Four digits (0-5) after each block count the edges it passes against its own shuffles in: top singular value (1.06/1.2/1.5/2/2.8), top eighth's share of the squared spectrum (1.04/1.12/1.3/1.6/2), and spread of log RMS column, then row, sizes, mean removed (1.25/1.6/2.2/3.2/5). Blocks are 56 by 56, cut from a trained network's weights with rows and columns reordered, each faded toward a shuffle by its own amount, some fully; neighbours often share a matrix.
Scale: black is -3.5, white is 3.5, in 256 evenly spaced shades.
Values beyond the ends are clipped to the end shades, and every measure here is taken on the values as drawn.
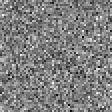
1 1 0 0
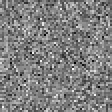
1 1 0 0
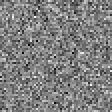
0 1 0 0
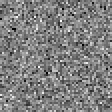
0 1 0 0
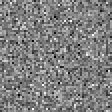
0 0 0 0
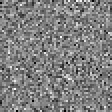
1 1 0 1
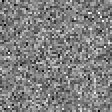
0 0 0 0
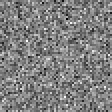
0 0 0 0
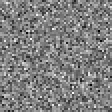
0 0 0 0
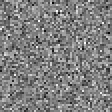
0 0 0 0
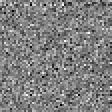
3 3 1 1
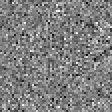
2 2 0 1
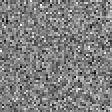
2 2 0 0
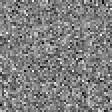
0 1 0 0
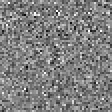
1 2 0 1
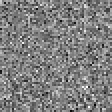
1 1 0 0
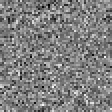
3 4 1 2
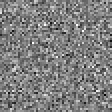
2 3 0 1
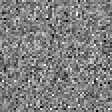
2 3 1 1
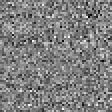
3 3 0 2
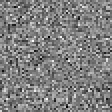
3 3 0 2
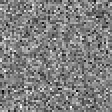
1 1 0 0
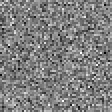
1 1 0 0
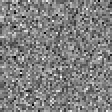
2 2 0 0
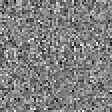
3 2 1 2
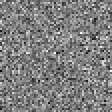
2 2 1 1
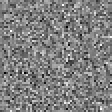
2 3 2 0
